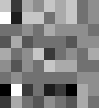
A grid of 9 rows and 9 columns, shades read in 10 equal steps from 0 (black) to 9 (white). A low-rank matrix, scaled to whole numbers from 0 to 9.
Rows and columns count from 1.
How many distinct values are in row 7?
2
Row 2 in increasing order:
1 4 4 5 6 7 7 7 9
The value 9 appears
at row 2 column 1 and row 8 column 2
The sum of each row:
49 50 42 37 43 44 39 29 37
